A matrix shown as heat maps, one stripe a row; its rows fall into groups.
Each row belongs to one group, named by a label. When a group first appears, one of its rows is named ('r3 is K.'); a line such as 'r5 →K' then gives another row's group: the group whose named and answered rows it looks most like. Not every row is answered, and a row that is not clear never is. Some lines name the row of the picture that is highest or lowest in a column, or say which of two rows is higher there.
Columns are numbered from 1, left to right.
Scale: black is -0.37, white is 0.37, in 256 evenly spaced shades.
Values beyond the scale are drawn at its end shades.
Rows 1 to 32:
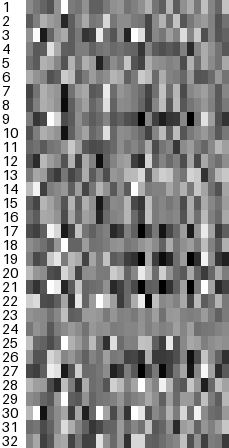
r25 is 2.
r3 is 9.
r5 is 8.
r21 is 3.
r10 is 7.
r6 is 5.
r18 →2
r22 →9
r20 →5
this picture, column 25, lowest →19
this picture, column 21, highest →25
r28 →5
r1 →2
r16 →8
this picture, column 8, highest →22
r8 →7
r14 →9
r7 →7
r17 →3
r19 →3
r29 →2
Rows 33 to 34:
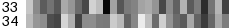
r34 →5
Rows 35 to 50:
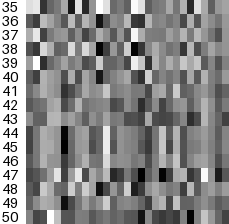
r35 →9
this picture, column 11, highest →35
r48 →8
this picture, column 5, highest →47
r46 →7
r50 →3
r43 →3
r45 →7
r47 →3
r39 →9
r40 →8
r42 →3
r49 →7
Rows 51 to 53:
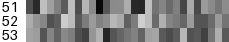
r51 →8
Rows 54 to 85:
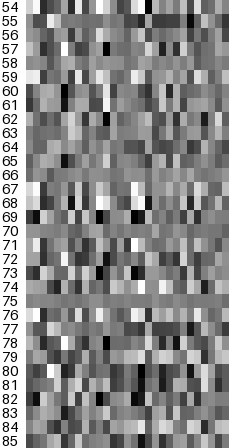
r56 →9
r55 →3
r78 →2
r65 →7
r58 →5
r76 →9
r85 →3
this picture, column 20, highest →74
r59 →9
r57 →2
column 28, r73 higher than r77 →Yes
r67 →9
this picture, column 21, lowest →60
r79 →5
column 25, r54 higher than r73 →Yes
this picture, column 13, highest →74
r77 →3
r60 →7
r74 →5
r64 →3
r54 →9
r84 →5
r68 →9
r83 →7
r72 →2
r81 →3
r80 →3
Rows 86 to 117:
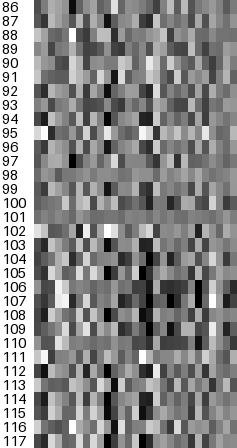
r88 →2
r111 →9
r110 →3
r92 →8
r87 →8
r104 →3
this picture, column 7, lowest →102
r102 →9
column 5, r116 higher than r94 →No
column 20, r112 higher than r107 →Yes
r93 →2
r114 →8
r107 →3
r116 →2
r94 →8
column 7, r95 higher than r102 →Yes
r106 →3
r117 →8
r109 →3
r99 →8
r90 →5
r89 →2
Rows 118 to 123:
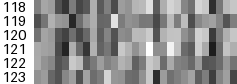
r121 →5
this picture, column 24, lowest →123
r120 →5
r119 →7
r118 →5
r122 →5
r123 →9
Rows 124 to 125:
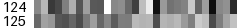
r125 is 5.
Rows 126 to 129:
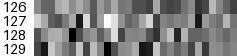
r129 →8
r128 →7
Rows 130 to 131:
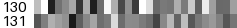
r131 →7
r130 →9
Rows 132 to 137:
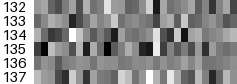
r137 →5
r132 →9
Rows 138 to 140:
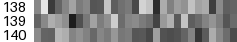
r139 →7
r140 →3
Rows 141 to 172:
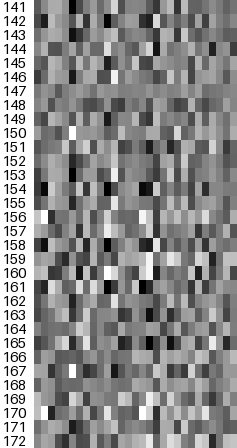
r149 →8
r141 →7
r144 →9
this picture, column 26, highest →165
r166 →5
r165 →3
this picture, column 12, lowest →167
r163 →3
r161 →8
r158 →8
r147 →5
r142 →8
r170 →9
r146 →7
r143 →7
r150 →2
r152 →7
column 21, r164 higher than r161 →Yes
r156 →9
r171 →7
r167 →2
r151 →3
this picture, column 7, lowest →160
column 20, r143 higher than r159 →No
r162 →7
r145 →8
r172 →5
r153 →7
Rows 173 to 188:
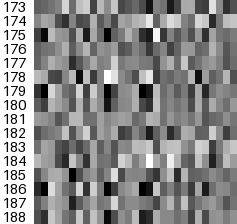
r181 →5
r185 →7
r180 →8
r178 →9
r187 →7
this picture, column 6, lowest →185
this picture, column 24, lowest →178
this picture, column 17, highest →184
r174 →5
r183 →5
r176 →3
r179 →8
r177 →7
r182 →3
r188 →8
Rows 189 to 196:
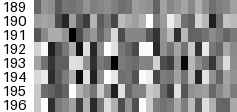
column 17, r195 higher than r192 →No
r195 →2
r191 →7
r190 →5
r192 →9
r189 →5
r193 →2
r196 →9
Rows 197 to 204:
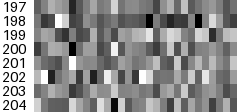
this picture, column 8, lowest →199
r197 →7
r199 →5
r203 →7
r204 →2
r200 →7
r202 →9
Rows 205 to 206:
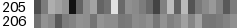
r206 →5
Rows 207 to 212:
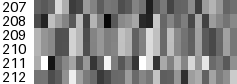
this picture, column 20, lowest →207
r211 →9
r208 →8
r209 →5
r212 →2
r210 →5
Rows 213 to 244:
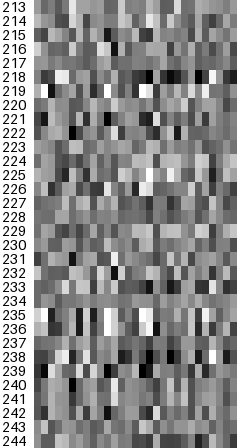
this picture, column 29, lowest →218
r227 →3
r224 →5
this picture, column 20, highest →225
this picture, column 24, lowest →218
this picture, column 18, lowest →236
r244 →3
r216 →2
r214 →5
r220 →7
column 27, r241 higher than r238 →No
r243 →9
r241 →7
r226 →9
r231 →7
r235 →9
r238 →3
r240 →7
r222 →7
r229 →5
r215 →8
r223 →5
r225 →5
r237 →3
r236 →9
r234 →5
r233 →3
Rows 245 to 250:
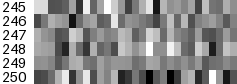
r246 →7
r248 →5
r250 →3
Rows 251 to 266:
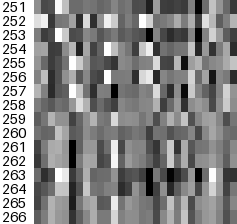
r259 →7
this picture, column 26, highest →263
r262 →7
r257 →2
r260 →3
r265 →7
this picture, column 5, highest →263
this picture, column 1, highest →252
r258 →2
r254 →9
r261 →7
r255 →2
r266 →7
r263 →3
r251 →3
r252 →9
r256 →9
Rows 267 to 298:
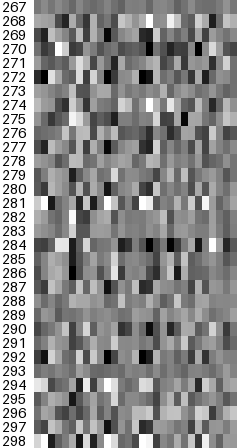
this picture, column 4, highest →270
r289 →5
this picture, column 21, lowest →286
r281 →9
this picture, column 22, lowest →275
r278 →5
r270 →3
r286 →7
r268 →5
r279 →7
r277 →8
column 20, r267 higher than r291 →No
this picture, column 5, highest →284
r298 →9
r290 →3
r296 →5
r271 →2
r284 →3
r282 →2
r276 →3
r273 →2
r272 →8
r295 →7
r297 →8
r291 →7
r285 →7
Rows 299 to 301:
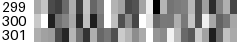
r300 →9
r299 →9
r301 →5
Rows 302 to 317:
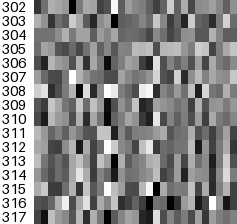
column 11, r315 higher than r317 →Yes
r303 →2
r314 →2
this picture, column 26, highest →316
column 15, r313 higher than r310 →No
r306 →8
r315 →9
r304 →3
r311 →2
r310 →8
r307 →2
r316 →3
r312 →9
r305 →5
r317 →8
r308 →9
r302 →7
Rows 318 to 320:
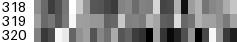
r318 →2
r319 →2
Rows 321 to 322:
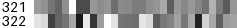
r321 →2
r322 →9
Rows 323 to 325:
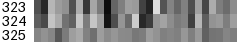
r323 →8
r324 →8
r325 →5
